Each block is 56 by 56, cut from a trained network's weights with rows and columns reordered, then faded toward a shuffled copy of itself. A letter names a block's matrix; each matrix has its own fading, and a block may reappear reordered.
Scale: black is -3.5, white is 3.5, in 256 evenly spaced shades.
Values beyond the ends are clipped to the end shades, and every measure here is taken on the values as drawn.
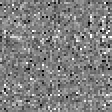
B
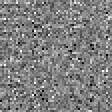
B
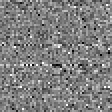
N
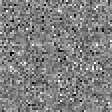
B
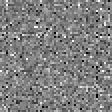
B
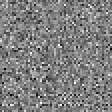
N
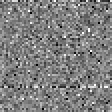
N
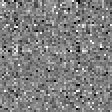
B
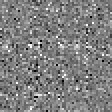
B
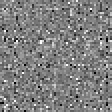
B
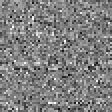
N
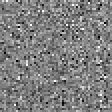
B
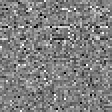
N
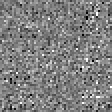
B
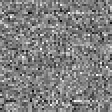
N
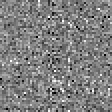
B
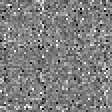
B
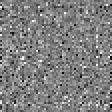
B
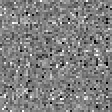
B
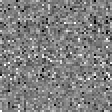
B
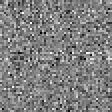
N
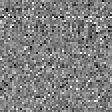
N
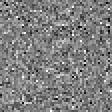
B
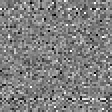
N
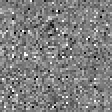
B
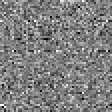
N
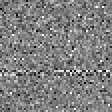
N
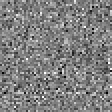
N
